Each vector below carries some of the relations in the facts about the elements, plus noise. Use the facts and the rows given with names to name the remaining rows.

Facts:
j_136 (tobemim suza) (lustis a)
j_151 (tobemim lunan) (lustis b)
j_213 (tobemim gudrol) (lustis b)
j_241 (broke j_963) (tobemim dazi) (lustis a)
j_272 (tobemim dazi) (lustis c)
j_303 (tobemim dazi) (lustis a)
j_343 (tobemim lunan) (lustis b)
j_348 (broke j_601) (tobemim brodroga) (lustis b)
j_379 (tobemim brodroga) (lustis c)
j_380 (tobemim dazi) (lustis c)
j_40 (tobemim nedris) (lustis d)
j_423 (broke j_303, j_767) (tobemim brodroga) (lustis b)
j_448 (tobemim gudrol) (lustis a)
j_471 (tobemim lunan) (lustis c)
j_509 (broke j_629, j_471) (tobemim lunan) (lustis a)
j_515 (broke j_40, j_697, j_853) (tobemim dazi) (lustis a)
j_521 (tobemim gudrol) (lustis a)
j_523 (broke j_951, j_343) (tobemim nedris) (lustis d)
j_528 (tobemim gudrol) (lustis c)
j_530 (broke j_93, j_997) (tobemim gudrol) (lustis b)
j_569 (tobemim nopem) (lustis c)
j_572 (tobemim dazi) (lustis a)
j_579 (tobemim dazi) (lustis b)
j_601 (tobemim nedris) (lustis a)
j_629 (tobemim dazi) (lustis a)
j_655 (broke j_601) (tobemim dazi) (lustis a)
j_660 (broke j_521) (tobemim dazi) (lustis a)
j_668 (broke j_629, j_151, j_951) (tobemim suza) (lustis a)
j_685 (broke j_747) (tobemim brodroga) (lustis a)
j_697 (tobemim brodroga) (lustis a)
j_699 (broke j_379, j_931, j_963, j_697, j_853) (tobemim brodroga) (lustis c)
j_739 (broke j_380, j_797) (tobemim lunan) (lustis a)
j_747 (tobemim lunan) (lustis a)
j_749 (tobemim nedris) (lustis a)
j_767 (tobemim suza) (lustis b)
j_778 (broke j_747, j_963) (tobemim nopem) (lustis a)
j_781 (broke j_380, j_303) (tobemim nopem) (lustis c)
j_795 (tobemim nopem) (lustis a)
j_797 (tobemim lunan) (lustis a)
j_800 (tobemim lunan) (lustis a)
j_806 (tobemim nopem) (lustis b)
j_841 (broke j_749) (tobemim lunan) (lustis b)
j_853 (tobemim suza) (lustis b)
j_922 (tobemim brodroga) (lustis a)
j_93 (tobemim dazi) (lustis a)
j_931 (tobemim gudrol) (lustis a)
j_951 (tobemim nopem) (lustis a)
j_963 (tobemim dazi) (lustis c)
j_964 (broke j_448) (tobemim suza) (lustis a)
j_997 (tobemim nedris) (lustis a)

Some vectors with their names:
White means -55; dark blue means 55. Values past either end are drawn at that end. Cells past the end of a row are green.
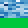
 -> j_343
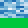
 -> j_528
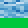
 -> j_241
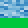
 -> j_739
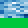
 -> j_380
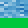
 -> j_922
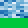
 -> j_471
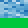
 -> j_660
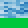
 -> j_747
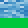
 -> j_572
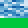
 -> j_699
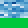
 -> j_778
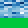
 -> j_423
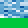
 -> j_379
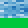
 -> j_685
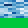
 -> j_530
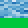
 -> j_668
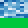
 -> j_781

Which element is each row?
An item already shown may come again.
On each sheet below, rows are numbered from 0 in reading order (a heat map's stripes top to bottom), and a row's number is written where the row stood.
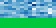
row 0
j_800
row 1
j_767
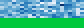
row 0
j_951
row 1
j_963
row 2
j_348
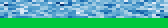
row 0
j_841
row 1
j_93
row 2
j_806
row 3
j_629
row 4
j_668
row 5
j_471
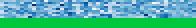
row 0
j_747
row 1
j_151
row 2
j_853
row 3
j_781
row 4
j_931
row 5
j_272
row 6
j_964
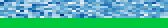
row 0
j_569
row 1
j_40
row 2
j_272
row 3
j_303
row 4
j_93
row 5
j_778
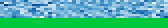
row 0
j_806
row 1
j_523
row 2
j_964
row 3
j_739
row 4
j_509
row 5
j_471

